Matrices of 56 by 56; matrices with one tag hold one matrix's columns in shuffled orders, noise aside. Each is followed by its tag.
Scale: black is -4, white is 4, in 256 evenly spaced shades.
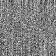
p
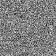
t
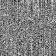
p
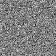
t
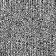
p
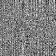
p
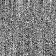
p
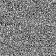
t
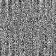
p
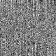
p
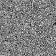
t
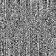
p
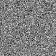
t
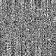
p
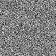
t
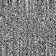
p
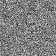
t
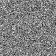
t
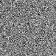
t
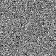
t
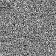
t
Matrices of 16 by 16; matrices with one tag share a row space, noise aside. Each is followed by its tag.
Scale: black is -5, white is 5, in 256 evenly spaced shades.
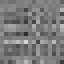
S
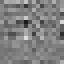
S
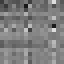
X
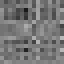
S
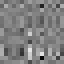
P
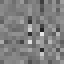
P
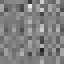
P
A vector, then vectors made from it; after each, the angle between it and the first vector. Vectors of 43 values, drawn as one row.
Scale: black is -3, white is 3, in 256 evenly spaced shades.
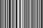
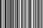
orthogonal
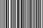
nearly opposite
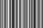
partly aligned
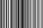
partly opposed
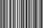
orthogonal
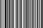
partly aligned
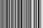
partly opposed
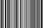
partly aligned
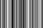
orthogonal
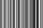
orthogonal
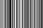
partly aligned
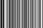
orthogonal
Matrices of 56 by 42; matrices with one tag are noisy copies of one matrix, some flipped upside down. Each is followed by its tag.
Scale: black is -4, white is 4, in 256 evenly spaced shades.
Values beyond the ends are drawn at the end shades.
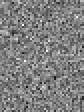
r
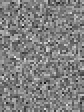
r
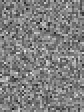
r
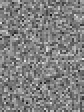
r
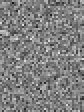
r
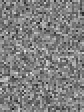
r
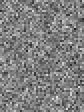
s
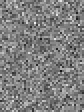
s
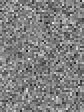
s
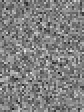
r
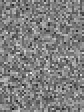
r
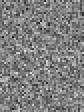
r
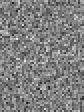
r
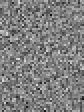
r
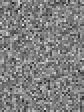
r
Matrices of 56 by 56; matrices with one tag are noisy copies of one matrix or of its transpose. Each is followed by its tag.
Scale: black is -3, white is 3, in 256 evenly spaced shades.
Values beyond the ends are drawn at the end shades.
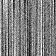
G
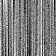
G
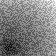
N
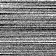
G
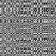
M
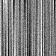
G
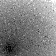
N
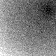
N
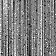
G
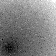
N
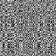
M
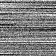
G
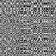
M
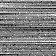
G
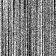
G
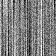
G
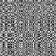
M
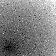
N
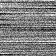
G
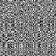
M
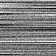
G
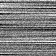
G
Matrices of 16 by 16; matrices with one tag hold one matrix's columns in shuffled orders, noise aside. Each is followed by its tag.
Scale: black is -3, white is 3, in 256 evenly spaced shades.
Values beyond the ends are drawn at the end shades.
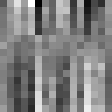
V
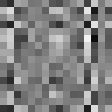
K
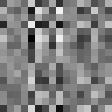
K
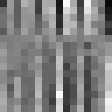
V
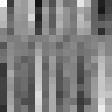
V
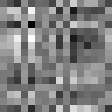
K
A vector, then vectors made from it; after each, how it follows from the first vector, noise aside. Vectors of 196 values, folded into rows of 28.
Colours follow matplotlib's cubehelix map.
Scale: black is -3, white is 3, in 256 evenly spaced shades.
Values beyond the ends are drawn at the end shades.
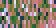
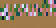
partly zeroed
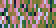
negated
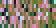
negated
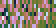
negated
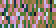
negated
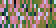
negated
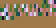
partly zeroed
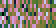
negated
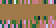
partly zeroed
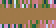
partly zeroed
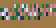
partly zeroed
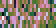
negated
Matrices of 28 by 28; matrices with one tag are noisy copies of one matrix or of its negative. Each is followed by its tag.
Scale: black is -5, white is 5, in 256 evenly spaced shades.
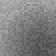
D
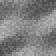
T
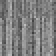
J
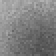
D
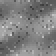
T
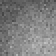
D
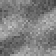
T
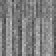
J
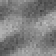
T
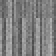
J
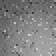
D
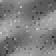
T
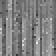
J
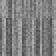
J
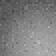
D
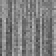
J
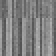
J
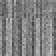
J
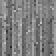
J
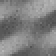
T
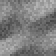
T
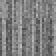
J
